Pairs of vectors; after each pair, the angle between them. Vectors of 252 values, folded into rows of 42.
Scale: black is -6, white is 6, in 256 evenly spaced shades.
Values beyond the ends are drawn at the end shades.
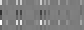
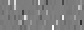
orthogonal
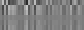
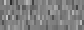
orthogonal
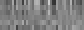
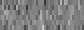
orthogonal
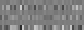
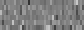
partly opposed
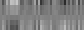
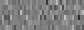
orthogonal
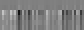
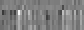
nearly opposite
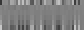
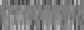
nearly opposite
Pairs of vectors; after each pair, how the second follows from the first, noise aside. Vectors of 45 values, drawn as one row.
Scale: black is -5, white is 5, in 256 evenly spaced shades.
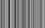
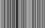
shuffled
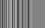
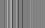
partly zeroed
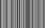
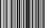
scaled up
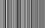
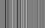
partly zeroed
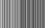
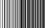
scaled up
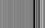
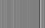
partly zeroed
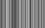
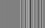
partly zeroed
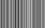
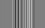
partly zeroed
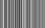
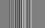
partly zeroed
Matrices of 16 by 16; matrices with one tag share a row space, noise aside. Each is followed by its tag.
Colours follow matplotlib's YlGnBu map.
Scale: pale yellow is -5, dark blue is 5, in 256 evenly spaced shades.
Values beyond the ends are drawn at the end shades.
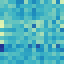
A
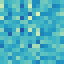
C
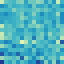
A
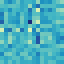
C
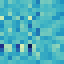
C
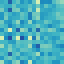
C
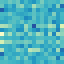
A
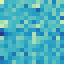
A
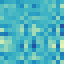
A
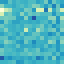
A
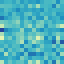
A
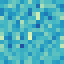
C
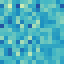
C
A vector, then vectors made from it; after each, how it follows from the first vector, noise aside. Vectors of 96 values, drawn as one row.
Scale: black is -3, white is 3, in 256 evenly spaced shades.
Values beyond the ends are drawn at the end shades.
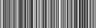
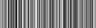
reversed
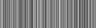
shrunk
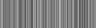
shrunk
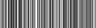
reversed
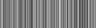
shrunk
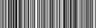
reversed
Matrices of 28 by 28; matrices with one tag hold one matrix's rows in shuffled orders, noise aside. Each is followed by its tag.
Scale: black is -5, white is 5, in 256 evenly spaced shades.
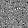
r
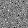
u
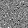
u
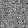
r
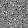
r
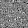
r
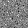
u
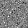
u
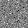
u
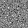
u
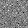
u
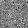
r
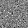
u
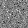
u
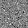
u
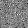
r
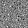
u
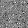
r
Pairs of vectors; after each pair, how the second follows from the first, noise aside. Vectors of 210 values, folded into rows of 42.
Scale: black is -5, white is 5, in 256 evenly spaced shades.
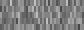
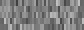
shuffled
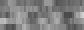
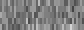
shuffled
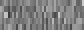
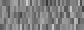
shuffled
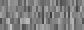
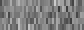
shuffled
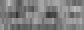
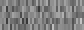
shuffled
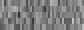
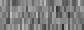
shuffled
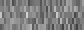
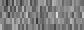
reversed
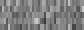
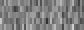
shuffled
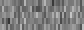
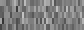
shuffled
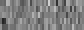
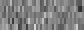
reversed
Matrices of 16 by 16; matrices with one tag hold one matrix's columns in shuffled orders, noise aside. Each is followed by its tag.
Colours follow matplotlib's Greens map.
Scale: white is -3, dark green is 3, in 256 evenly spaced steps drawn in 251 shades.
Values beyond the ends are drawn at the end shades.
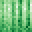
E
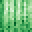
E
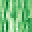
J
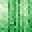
E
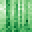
E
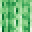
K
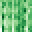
K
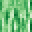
J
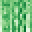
K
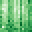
E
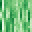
J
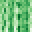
K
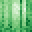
E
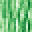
J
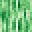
J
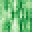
J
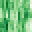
J
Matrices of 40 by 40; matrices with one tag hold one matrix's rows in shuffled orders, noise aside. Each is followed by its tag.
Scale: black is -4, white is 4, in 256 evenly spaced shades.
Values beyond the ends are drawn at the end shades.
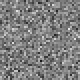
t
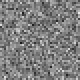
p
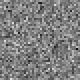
t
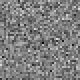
p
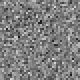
t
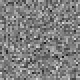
p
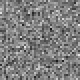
p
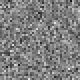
t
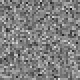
t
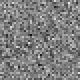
t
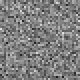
p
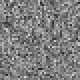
t
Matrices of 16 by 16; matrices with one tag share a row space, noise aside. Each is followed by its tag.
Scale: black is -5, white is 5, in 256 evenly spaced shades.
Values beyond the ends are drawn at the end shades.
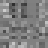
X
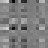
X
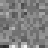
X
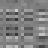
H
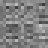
H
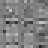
H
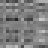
H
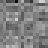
H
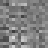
X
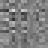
X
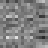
H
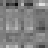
H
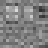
H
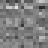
H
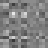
X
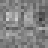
H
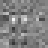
X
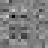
X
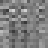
X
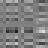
H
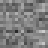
H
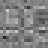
H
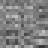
H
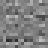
H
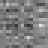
H
